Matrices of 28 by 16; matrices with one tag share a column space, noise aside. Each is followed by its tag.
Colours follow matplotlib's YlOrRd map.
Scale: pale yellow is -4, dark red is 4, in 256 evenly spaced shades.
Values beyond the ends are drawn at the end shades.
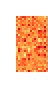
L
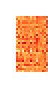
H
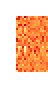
L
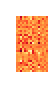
H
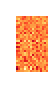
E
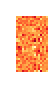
L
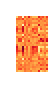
L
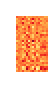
E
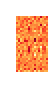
L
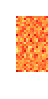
L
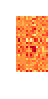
L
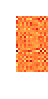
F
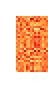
F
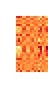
L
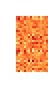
H
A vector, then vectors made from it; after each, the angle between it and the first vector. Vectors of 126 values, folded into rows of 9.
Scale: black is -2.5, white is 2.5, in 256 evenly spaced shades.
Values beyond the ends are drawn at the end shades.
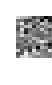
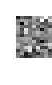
nearly opposite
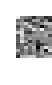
partly aligned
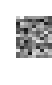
partly aligned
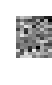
nearly parallel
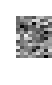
orthogonal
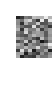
nearly opposite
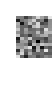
partly opposed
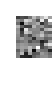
nearly opposite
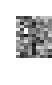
partly opposed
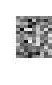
orthogonal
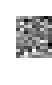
nearly parallel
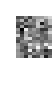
partly opposed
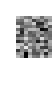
partly opposed
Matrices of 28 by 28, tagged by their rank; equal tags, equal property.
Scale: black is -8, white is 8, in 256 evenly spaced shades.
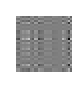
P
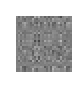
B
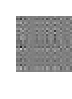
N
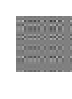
P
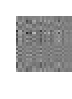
N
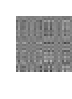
N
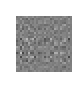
B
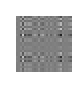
P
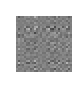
B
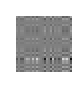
P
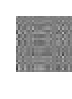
N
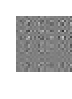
N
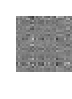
B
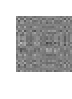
B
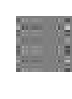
P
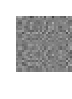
B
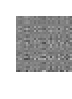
B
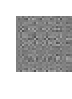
B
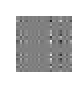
P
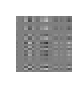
P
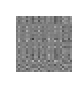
B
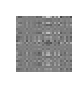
N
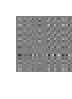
N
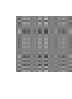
P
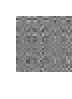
B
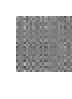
N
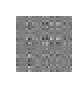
N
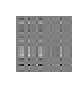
P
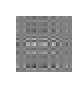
P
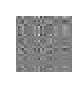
N
